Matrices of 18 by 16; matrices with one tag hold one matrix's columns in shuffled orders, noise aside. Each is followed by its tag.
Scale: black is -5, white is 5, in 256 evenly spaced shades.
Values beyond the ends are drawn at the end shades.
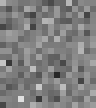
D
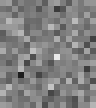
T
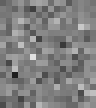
T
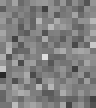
T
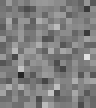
T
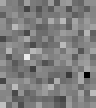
T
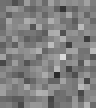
T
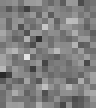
T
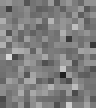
T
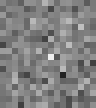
T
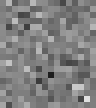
D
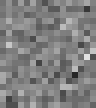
T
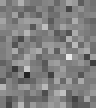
T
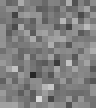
D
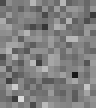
D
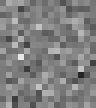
T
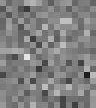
T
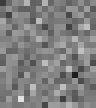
D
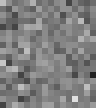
D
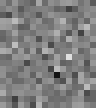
T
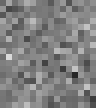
T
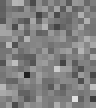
D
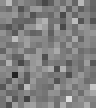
D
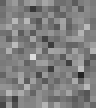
T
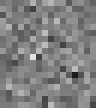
T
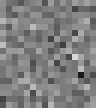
T
